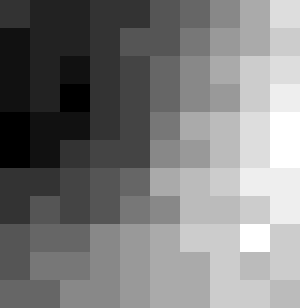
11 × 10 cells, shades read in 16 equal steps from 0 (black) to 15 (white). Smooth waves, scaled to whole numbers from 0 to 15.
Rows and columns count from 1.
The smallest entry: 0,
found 3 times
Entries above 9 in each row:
2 2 3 2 4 3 5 4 5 5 5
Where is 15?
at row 5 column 10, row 6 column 10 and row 9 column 9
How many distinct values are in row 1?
7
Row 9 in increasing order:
5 6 6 8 9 10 12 12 12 15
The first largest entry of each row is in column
10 10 10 10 10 10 9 10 9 8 8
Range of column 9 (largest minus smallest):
5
